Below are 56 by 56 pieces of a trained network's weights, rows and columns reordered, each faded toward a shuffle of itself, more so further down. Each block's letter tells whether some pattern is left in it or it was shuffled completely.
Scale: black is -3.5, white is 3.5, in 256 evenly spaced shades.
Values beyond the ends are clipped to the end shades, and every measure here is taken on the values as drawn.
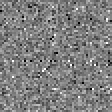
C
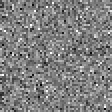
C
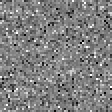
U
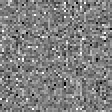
C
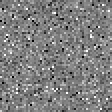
U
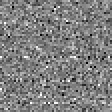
C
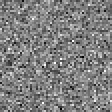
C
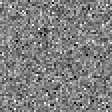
U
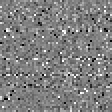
C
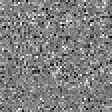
C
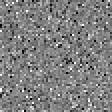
U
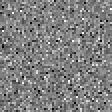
U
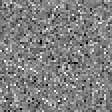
U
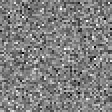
C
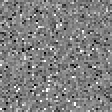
U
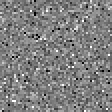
U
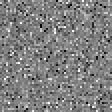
U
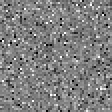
U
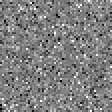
U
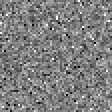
U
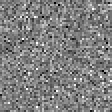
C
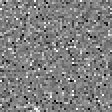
U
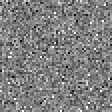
U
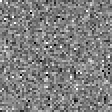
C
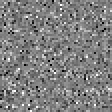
C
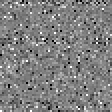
C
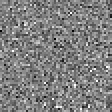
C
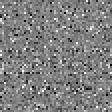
C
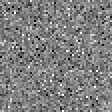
U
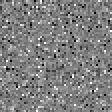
U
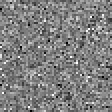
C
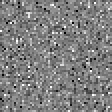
U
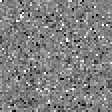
U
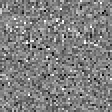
C
